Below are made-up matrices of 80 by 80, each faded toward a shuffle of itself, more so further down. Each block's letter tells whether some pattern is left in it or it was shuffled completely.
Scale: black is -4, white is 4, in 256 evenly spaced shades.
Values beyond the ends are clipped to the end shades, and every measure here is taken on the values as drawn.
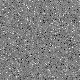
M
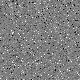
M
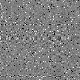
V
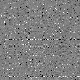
V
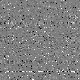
V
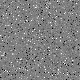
M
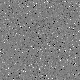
M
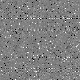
V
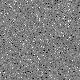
M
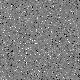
M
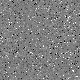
M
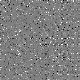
V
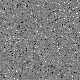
M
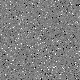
M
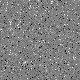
M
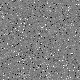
M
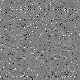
V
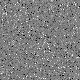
M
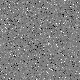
M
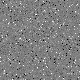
M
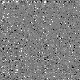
V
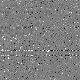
V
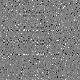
V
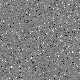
M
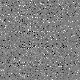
V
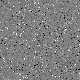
M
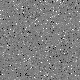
M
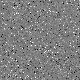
M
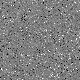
M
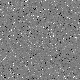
M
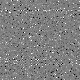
V
